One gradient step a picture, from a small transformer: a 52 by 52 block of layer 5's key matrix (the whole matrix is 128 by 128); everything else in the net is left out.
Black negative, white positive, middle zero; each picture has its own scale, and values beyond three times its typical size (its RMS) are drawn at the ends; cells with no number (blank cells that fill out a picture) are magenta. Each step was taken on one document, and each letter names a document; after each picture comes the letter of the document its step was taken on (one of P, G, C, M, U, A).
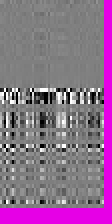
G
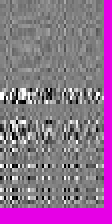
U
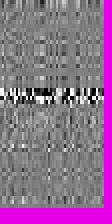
G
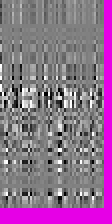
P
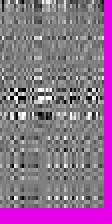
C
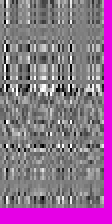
P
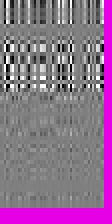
P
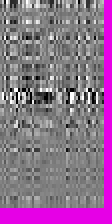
G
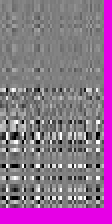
U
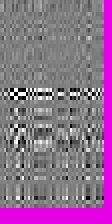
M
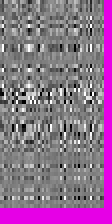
U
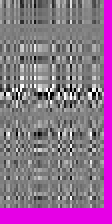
P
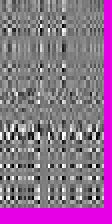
U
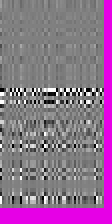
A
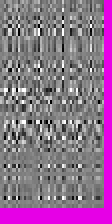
U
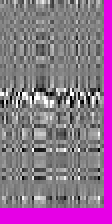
G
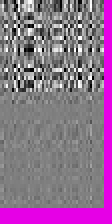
U
